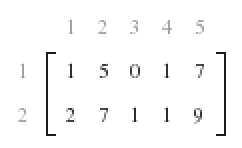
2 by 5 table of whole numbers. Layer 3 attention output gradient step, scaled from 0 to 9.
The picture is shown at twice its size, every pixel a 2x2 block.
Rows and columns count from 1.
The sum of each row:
14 20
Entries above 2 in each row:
2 2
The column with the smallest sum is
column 3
